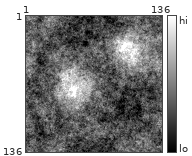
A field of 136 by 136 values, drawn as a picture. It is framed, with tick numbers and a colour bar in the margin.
Average level on the scale: 40%. Bumps: two. Odd rows or columns: none. Ninth with the highest average: top right. Mirror symmetry: none.
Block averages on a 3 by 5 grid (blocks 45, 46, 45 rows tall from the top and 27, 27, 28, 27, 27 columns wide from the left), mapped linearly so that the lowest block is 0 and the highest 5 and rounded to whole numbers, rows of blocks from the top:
1 0 0 4 3 | 1 5 3 1 1 | 1 1 0 0 1
